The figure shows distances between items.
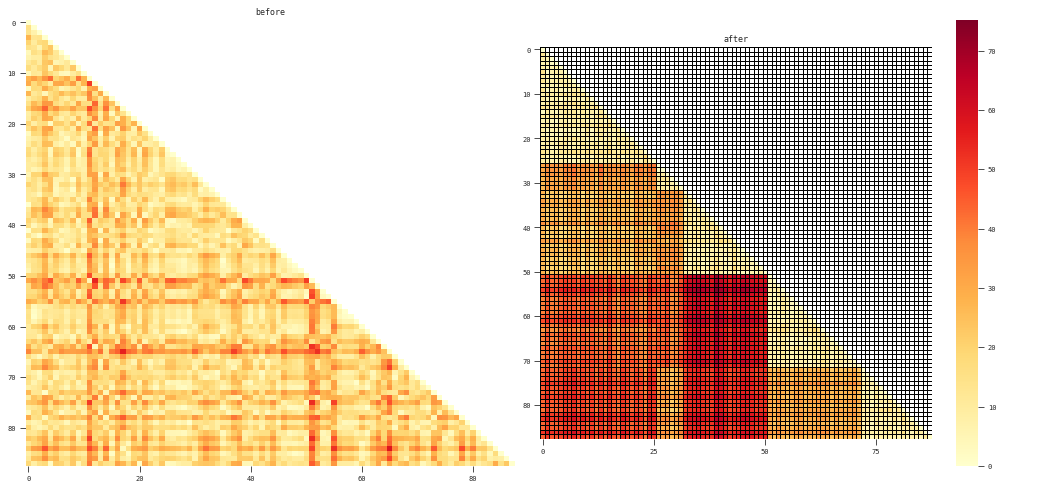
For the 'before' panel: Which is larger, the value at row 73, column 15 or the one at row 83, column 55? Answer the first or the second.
the second
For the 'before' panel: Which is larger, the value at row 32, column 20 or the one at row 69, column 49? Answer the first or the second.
the first
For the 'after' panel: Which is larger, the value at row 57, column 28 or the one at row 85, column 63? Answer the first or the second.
the first
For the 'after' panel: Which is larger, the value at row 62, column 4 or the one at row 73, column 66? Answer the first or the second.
the first
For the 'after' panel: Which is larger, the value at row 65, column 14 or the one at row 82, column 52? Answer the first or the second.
the first
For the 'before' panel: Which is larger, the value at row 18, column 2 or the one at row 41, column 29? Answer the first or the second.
the first
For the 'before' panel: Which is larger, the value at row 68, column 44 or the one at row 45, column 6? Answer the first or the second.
the first
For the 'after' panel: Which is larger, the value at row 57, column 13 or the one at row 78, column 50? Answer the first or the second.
the second
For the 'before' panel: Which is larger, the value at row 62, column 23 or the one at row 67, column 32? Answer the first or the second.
the second
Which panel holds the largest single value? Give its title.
after
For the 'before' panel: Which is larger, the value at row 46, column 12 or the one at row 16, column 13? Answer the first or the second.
the first
